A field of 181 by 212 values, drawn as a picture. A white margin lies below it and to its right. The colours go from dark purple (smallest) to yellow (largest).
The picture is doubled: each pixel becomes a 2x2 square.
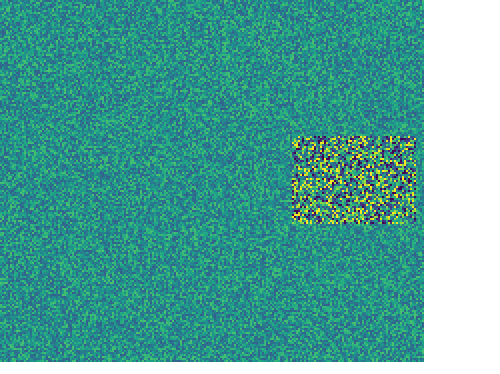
No regular stripes run through it. In the middle right lies a patch that is rougher than the rest. There is no overall slope. The halves do not mirror each other. Values change most from cell to cell in the middle right. Overall the values sit about 50% of the way up the scale.
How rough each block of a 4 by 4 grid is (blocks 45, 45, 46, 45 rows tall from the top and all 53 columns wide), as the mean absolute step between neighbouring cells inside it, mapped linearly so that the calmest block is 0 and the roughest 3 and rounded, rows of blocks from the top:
0000
0013
0013
0000
